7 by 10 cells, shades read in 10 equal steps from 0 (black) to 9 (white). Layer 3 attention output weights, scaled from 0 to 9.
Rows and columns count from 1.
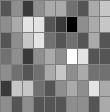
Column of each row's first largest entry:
10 3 4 7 6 9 10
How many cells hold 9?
1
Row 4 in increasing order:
2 3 3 4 5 5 5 6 8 9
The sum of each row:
47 50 46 50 48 53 41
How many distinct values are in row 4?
7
